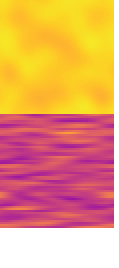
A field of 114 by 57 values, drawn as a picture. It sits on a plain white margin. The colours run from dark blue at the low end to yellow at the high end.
The table splits into 2 rows of 1 panel. Panel 1,1: very high, smooth, faint in contrast. Panel 2,1: middling, streaked across.
